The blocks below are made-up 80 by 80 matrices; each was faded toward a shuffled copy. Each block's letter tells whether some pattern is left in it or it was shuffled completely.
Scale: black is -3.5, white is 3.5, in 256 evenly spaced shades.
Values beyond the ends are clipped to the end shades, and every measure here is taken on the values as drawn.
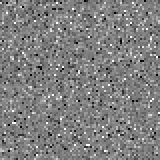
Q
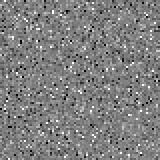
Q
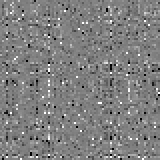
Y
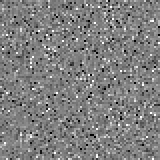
Q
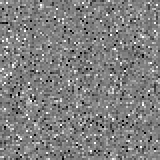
Q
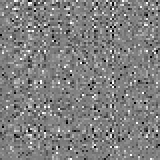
Y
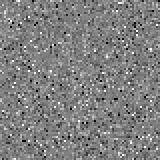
Q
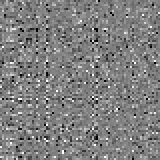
Y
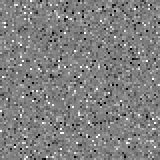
Q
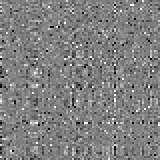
Y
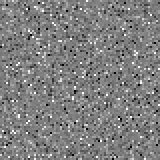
Q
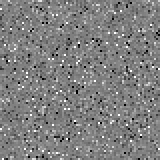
Q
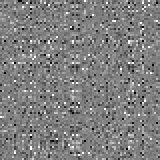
Y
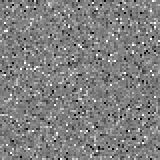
Q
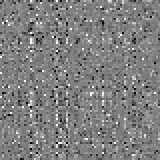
Y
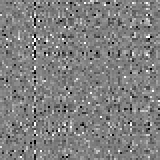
Y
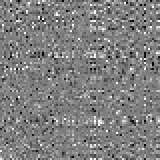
Y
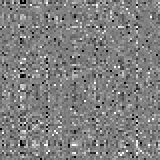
Y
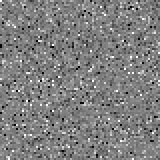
Q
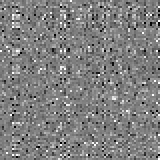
Y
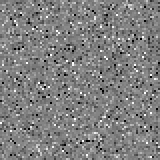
Q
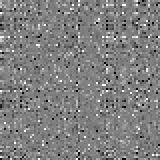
Y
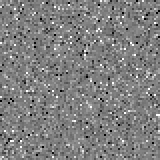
Q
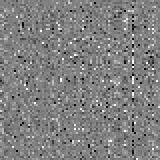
Y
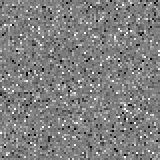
Q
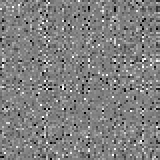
Y
